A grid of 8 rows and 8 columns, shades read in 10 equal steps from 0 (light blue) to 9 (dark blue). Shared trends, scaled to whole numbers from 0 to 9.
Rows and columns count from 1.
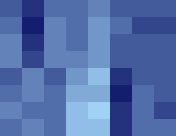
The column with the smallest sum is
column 5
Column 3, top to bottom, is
5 4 4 4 6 5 5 5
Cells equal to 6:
15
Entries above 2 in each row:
8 8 8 8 7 6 6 6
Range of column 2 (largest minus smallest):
5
